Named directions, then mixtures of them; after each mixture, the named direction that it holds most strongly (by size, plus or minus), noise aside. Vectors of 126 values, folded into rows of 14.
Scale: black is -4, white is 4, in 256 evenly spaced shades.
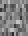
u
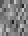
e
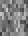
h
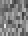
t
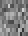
t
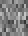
h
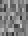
u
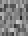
u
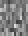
u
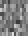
u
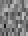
t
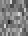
t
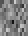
e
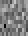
t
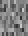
u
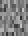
u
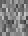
h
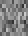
h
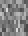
h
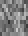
h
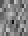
e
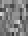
u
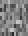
u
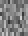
u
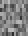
u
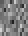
e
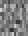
u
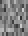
e
